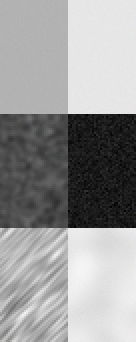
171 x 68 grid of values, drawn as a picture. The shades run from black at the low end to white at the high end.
The table splits into 3 rows of 2 panels. Panel 1,1: high, flat. Panel 1,2: very high, flat. Panel 2,1: low, blotchy, faint in contrast. Panel 2,2: very low, fine-grained, faint in contrast. Panel 3,1: high, slanting up to the right. Panel 3,2: very high, smooth, faint in contrast.
